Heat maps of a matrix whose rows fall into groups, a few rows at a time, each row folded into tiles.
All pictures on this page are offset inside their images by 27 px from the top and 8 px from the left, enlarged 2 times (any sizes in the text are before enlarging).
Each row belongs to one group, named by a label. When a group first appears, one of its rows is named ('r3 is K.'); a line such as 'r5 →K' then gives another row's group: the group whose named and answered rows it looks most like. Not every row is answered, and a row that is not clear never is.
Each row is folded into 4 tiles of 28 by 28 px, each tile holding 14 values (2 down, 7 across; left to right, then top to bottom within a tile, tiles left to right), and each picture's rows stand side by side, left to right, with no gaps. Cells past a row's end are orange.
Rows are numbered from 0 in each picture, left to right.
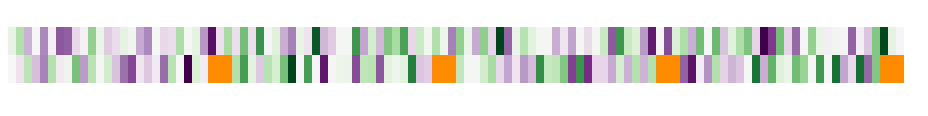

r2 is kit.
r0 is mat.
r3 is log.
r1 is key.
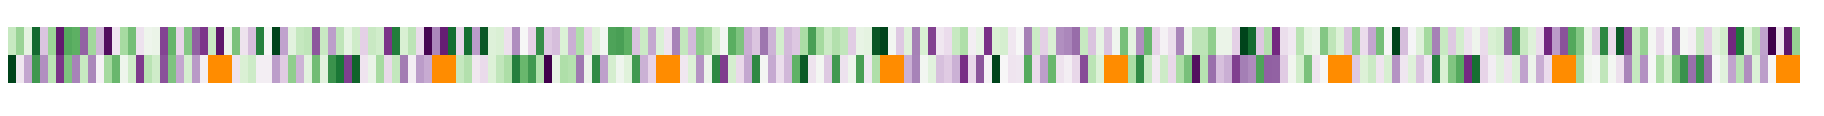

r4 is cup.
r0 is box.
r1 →kit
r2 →key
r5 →key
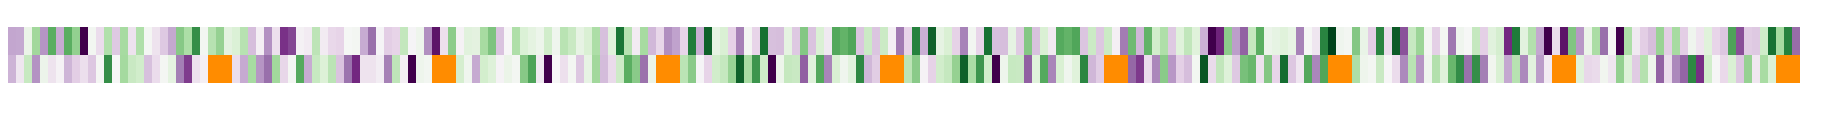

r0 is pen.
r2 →key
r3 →key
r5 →log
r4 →key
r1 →mat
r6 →kit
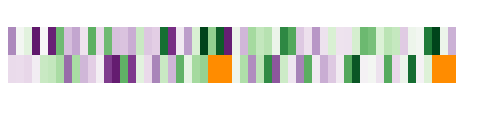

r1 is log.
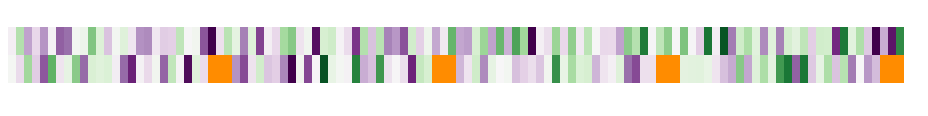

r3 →kit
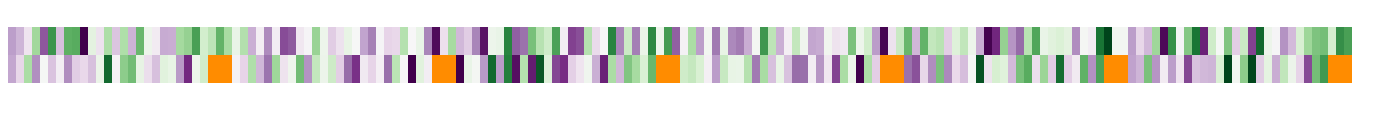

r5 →pen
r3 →mat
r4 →log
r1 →mat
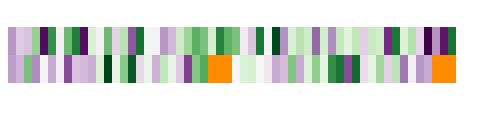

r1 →kit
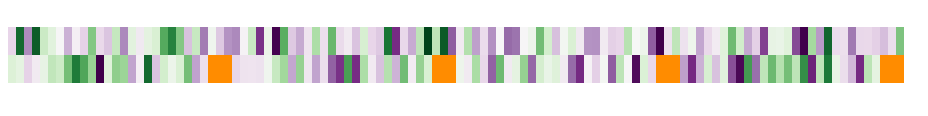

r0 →key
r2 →mat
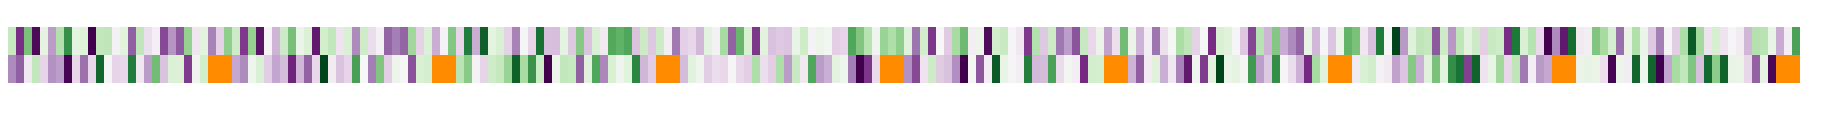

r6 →kit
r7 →box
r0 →cup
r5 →cup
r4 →cup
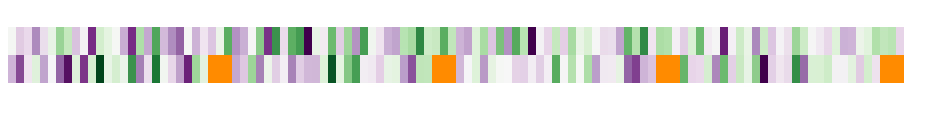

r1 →pen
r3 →box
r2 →pen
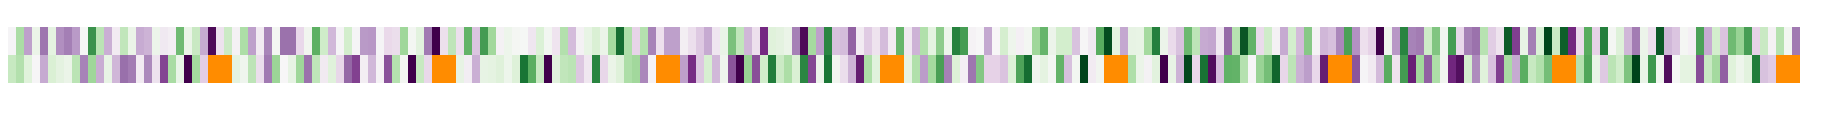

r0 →mat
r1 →mat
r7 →key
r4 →log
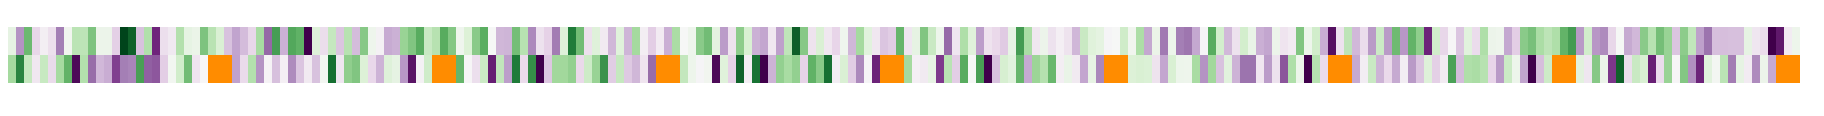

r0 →key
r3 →box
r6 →pen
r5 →mat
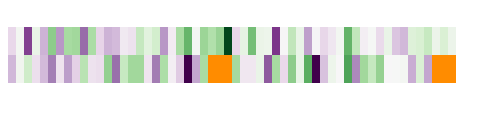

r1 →box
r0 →pen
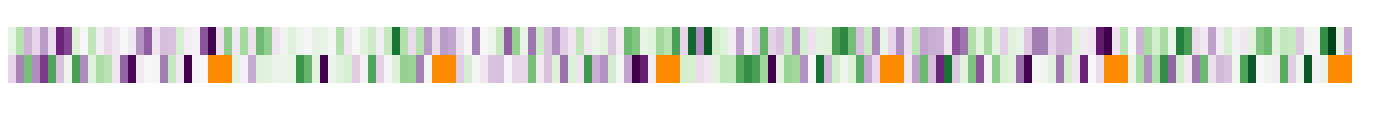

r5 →log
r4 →mat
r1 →key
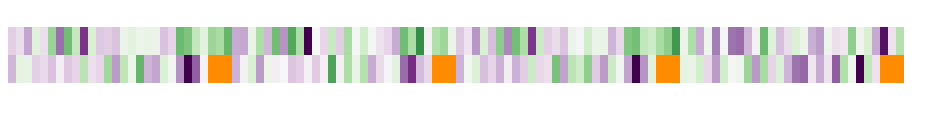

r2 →pen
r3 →mat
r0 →pen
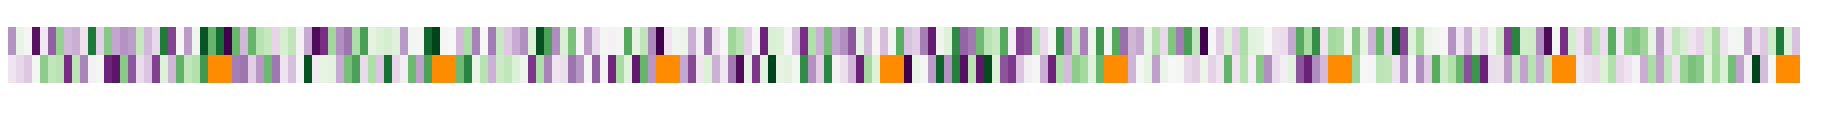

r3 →cup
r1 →log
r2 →mat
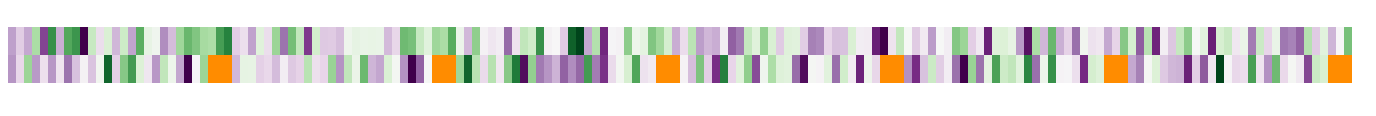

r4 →cup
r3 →mat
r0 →pen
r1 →pen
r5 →cup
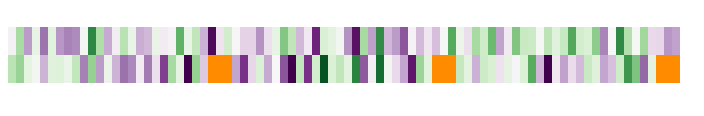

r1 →cup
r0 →mat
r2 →key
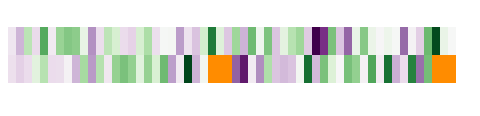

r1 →log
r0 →log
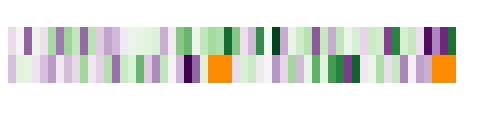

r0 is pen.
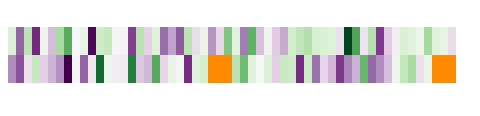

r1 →key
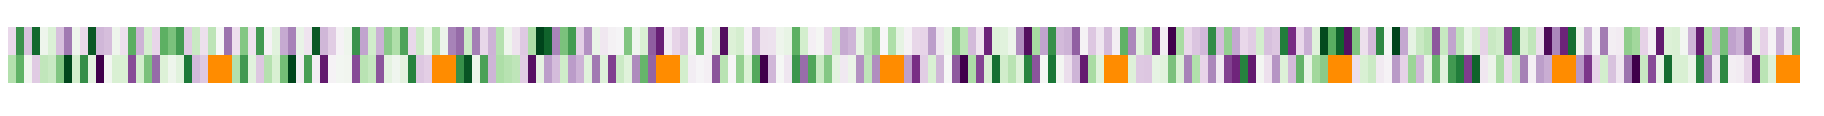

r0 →key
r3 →box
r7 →cup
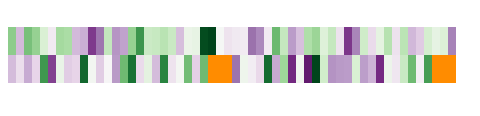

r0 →log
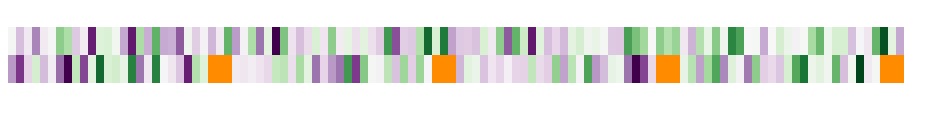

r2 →pen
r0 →cup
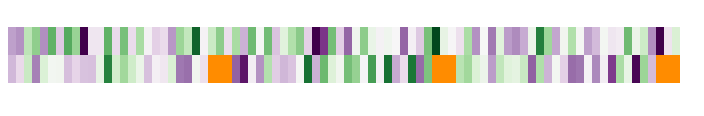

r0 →pen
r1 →log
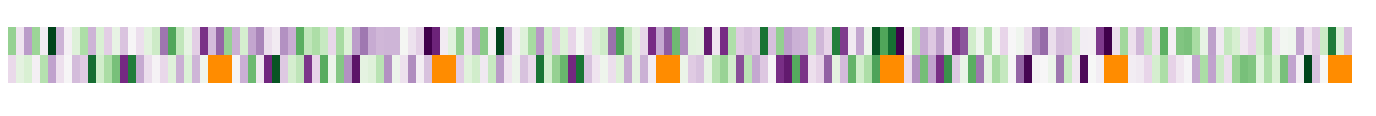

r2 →kit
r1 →mat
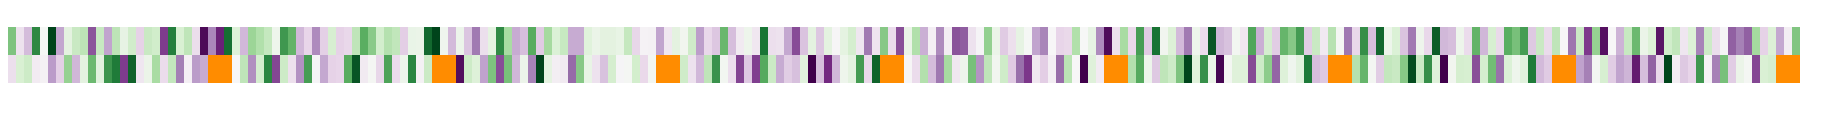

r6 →key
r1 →log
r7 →cup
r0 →kit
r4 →mat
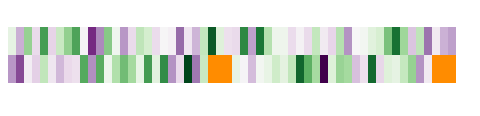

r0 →log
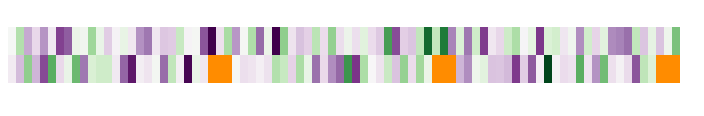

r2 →cup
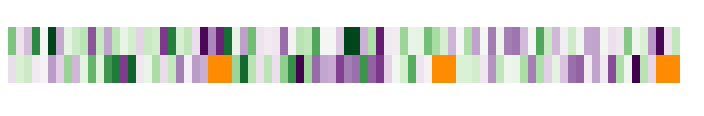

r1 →key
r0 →kit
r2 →mat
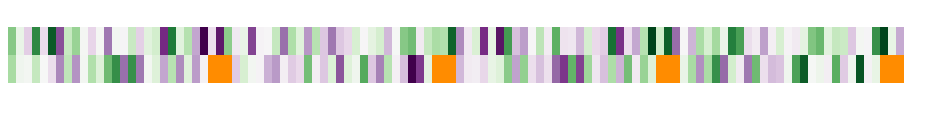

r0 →kit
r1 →pen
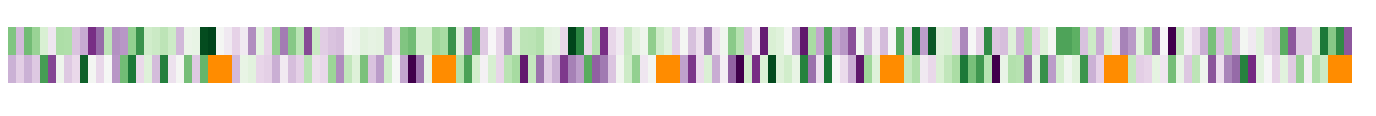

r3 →cup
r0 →log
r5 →box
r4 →key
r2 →key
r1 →pen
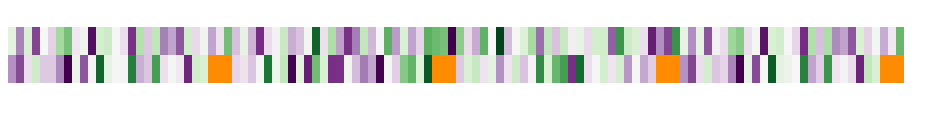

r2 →kit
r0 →cup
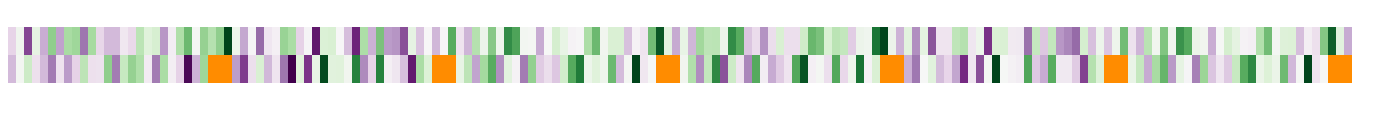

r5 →log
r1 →cup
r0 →pen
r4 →cup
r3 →log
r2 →log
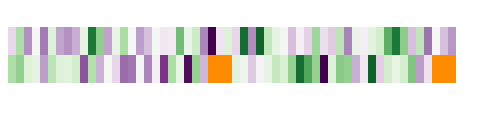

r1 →key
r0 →mat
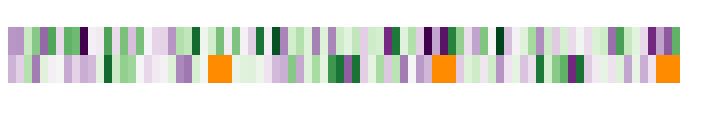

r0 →pen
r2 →kit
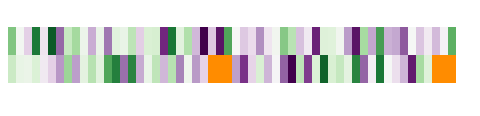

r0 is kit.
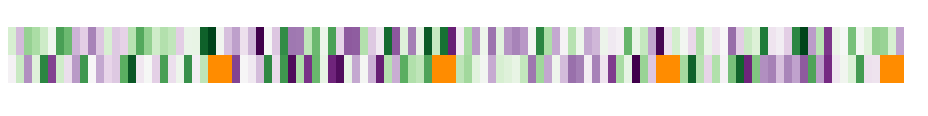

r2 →mat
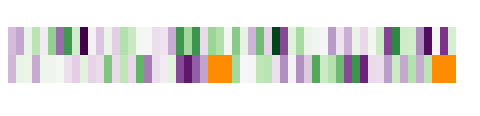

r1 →kit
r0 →pen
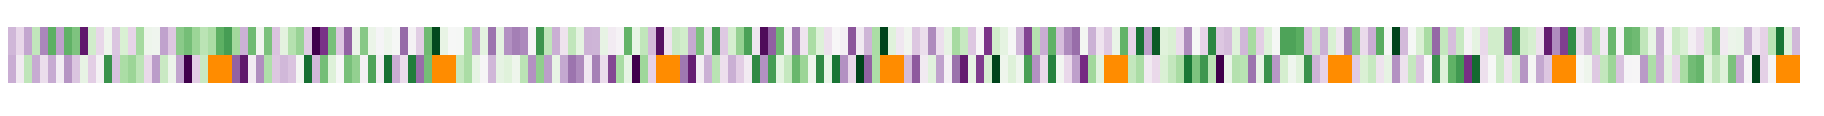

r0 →pen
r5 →key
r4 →cup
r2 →mat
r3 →log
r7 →log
